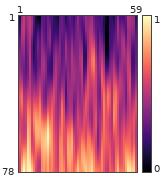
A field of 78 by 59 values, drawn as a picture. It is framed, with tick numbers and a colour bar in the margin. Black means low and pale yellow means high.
Slope: up to the bottom. Ninth with the highest average: bottom left. Grain: streaks running down. Histogram: bell-shaped. Lone odd cells: none.
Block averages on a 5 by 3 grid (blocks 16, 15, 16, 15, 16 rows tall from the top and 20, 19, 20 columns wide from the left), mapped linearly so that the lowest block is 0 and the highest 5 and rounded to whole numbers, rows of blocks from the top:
0 1 0 / 1 2 1 / 2 2 3 / 4 3 3 / 5 5 4
